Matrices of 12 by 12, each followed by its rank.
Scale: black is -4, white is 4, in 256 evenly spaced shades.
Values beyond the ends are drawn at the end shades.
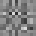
two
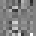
two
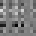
two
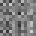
two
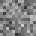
full rank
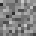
full rank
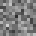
full rank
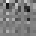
two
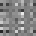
two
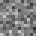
full rank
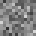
full rank
